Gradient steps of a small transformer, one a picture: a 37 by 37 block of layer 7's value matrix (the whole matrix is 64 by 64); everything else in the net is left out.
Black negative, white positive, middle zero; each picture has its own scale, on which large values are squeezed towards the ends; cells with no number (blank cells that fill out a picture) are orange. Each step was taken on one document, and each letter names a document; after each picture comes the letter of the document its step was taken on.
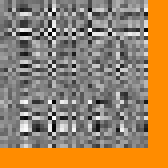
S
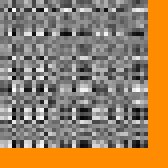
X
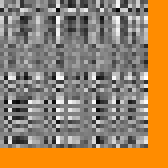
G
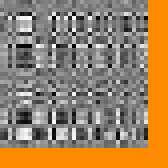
S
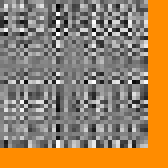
G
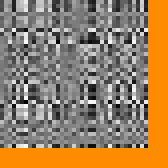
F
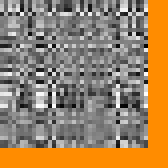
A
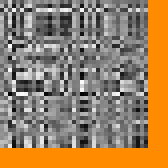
X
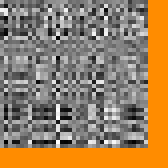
G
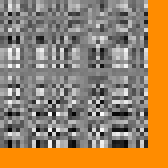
A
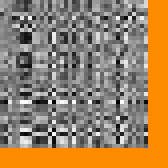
S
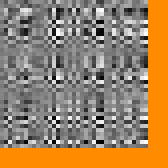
G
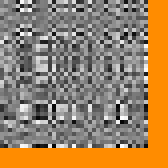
S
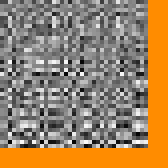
X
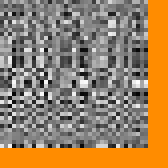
X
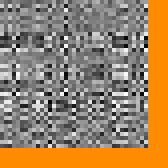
A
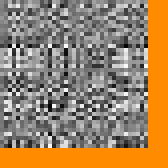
A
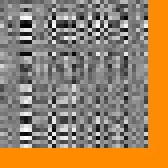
S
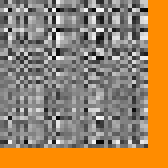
G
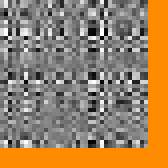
G
